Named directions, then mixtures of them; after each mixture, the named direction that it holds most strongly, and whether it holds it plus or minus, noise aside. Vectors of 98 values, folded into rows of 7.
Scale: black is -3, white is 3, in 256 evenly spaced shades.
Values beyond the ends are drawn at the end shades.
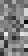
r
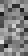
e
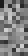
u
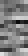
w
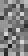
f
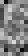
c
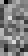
c, plus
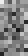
u, minus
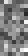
c, minus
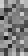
f, plus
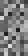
f, minus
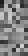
u, plus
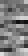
w, plus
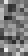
c, minus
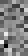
e, plus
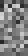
u, plus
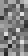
f, plus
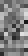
r, plus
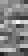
w, minus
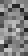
e, plus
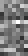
w, minus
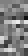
w, minus
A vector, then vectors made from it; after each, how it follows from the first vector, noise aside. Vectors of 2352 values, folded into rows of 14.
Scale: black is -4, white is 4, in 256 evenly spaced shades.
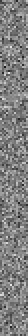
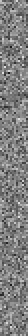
negated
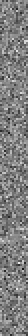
reversed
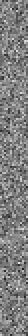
reversed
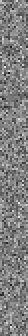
negated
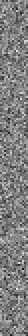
reversed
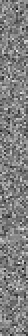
reversed
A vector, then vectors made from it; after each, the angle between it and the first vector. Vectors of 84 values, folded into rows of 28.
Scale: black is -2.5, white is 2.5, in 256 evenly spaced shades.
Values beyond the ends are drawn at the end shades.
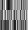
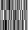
partly aligned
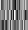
orthogonal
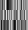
nearly parallel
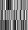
nearly parallel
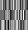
orthogonal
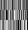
partly opposed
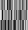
partly aligned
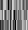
partly aligned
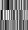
partly aligned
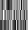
nearly parallel
